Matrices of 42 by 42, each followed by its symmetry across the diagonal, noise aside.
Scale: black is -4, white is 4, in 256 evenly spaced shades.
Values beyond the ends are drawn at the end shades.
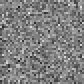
neither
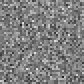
neither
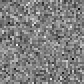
neither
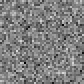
symmetric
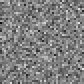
neither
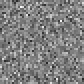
neither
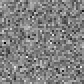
neither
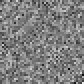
symmetric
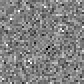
symmetric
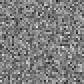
neither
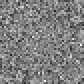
symmetric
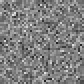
symmetric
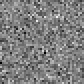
neither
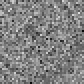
symmetric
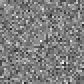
symmetric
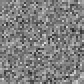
symmetric
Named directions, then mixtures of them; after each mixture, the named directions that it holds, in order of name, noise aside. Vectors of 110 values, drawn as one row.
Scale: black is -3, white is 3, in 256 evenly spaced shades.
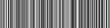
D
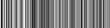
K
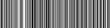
D, K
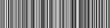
D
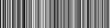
K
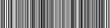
D, K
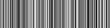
D, K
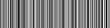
D, K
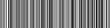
D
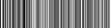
K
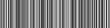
D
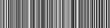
D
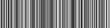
D, K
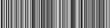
D, K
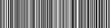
D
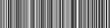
D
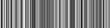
K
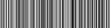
D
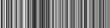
K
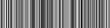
D, K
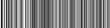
K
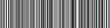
D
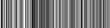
K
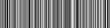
D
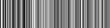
K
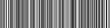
D
